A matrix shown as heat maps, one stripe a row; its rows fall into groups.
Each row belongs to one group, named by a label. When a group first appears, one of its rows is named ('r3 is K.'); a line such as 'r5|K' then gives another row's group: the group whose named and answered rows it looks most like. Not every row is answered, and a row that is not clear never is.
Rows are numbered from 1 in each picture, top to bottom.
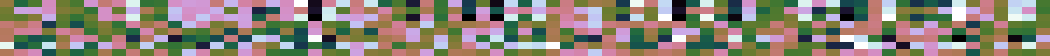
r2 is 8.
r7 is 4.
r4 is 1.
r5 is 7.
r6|7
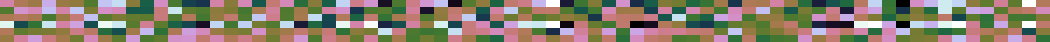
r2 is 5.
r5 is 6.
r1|4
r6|8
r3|7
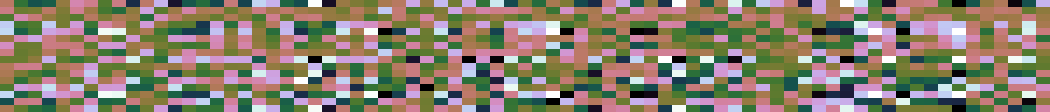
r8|6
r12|8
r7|4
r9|8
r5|4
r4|4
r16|7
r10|7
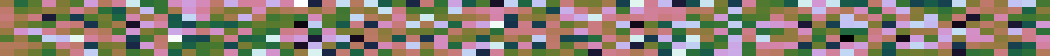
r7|7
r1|8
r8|7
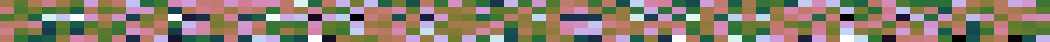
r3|5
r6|7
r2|1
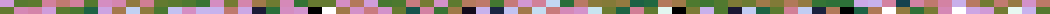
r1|4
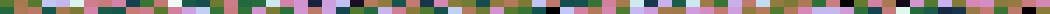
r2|6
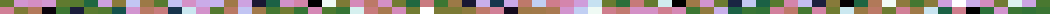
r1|8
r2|1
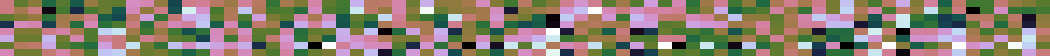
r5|4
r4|6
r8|4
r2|1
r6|4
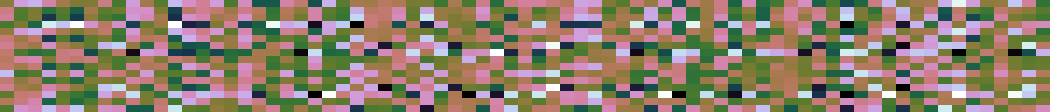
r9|7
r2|1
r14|8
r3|1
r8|7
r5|8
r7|4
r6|1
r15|1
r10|1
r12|1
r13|4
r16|5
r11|4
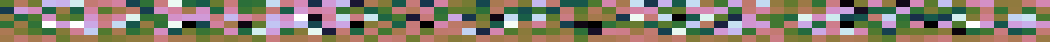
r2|6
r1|5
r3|8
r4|5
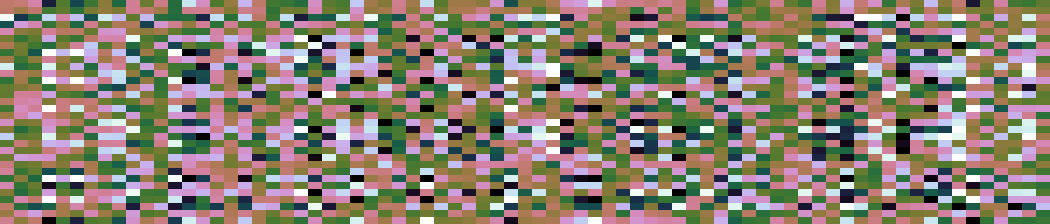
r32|1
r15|7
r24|6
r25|1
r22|4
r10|4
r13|6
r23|8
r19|8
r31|8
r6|8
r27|1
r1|1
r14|8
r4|6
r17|8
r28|8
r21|5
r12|5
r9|8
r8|5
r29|5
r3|4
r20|4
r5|4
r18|4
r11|4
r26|5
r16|5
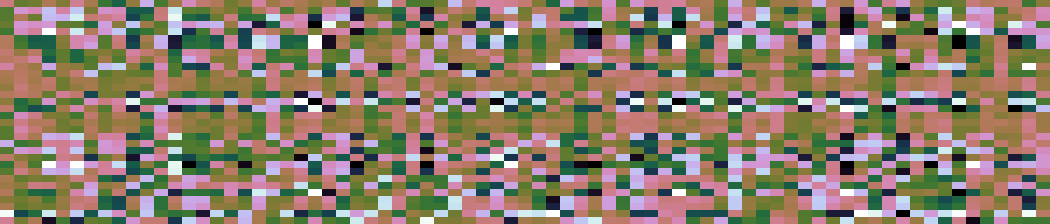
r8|1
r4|8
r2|5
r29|6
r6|7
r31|4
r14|7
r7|7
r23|7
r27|8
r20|5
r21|4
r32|1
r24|5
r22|5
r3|5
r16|7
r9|1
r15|8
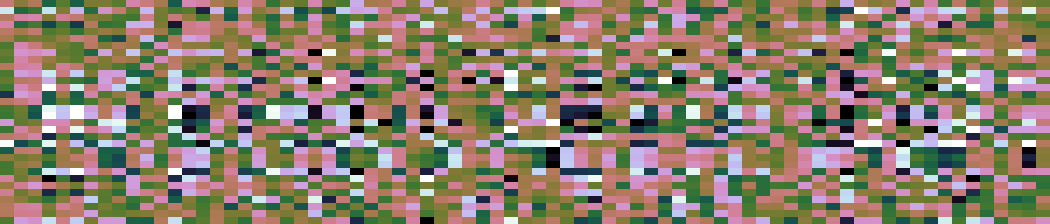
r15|1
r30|7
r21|4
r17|5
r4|1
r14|6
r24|6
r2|4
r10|7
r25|5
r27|8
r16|5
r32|5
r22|6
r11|5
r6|6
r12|8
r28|1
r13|5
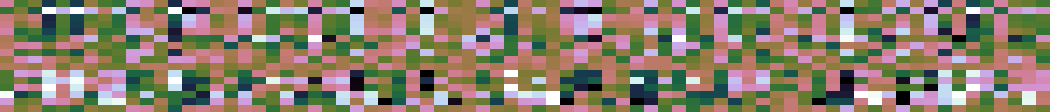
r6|7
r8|1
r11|5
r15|4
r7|7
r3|1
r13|5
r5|1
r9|8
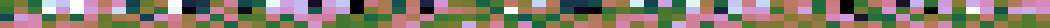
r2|5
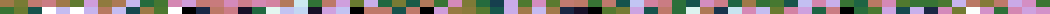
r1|8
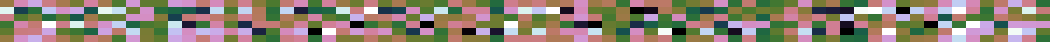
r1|8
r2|4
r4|5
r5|8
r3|1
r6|8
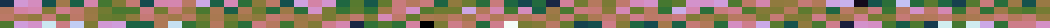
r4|5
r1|6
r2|7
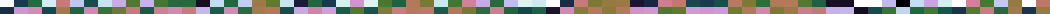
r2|6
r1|4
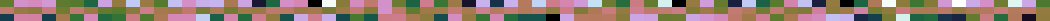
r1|8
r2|6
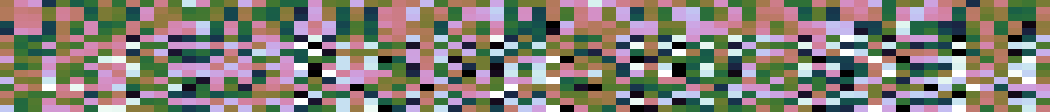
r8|7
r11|8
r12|4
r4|6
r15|8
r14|7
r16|4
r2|7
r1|1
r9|4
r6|7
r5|6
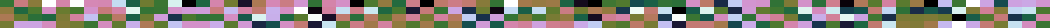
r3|7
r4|8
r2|8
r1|5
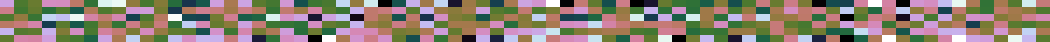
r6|8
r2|1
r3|5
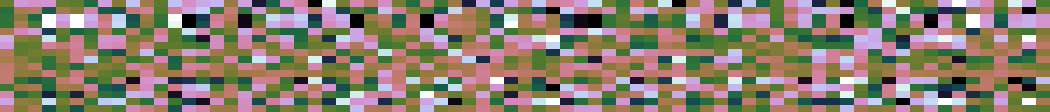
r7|4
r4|5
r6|4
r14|1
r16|1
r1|8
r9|7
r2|6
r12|7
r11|6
